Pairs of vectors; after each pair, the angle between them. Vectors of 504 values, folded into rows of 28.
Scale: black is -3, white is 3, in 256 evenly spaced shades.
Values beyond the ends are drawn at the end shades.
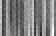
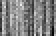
nearly opposite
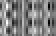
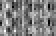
nearly parallel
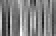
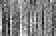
nearly parallel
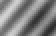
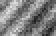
nearly parallel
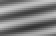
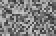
orthogonal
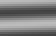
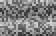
partly aligned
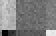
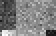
nearly opposite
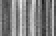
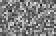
orthogonal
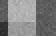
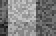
nearly parallel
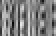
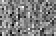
partly aligned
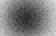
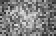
partly opposed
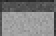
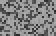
orthogonal
